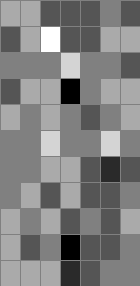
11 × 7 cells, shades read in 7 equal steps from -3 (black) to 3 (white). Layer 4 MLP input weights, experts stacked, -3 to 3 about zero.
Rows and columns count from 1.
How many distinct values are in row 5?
3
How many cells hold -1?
21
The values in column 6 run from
-2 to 2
